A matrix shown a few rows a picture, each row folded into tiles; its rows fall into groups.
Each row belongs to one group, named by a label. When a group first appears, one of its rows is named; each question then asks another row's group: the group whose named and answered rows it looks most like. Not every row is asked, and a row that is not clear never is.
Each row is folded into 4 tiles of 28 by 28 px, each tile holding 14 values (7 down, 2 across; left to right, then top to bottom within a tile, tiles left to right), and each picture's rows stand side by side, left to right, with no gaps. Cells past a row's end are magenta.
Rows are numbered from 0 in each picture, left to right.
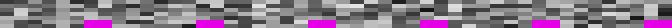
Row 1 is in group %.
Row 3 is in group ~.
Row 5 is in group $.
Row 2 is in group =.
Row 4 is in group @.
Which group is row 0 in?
%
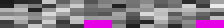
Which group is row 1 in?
=
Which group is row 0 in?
=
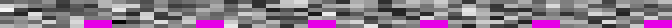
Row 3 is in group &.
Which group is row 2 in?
&
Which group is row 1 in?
@
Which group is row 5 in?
&
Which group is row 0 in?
@
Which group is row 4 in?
&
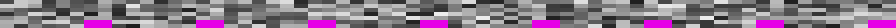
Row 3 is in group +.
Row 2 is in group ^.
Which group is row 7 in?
%
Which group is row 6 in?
@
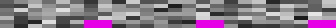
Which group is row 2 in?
%
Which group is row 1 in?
$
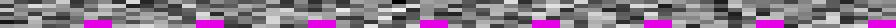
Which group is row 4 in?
^
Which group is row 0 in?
^
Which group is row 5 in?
$
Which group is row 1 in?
$
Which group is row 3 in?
=
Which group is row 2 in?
=
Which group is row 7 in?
~
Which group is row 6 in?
&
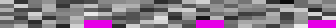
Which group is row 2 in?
~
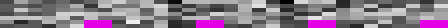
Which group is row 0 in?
%
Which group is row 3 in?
=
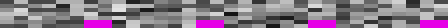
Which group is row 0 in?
$
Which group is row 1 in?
@
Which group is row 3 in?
^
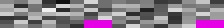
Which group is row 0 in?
+
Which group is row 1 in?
~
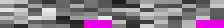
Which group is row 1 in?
=
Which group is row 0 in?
+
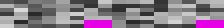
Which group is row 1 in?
%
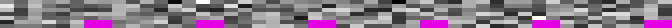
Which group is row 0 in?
@
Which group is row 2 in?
$
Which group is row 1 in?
~
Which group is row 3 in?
~
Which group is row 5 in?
$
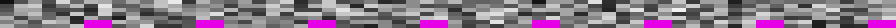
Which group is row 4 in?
=
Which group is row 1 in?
^
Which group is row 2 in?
^
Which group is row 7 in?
+
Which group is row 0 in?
&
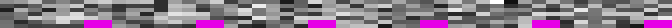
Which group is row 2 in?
+
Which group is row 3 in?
$
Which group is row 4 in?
@
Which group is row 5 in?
+
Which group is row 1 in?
%
